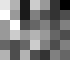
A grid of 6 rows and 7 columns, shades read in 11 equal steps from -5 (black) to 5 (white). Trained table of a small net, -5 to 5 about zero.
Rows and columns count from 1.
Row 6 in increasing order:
-3 -2 -2 -1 0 2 2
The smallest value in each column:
-1 -2 -4 -2 -3 -3 -5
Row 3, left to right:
1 5 -2 -1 0 -2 0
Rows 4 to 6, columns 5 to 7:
1 -1 -2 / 0 -2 0 / -3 0 -1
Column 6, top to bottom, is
-3 -3 -2 -1 -2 0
